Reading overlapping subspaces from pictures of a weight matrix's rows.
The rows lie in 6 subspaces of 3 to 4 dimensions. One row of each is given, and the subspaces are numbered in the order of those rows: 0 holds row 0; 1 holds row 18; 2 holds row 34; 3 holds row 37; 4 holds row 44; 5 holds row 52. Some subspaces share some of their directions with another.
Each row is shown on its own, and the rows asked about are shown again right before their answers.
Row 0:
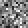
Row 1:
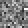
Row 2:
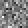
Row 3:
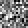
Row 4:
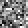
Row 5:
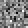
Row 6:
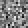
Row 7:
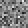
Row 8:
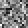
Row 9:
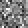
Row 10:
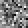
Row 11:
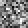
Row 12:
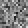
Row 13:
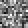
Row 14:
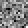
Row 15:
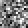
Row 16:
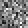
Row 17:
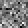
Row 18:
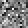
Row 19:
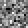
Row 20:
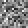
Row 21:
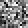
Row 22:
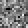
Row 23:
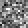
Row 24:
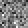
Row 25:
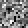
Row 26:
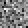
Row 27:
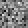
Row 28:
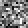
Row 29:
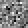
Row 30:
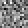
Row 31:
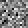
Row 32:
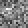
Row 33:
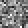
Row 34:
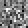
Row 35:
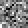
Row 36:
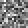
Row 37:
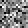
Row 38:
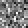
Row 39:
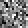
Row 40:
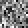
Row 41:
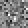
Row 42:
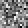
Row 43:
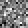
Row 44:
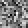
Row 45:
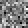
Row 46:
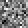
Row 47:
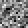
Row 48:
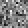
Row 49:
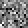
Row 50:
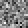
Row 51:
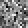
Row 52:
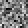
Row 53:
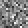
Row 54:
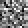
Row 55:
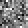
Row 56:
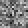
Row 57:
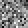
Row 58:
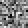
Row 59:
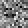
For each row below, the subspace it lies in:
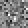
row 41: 2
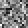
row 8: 5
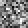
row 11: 0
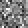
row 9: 5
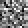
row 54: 2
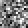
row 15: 0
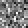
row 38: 1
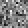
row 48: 5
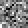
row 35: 4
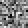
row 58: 4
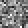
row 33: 4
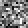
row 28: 0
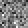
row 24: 5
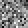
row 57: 5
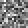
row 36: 1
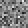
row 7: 3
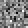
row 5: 2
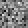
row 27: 1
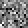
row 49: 5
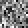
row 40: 2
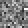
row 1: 2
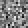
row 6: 4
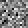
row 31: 1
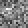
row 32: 3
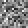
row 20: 1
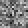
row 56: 4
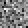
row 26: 2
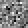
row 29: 4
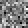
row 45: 2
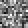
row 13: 4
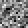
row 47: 4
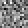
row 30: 2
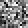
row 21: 4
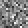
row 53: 0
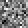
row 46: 1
